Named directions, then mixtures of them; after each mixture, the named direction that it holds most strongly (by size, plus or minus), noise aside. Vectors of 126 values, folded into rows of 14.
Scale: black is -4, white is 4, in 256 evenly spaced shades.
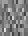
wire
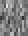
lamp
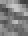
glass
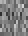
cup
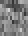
glass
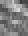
glass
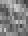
glass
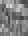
glass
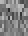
cup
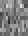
lamp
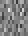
wire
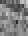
glass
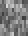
lamp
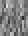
lamp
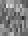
lamp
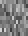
wire
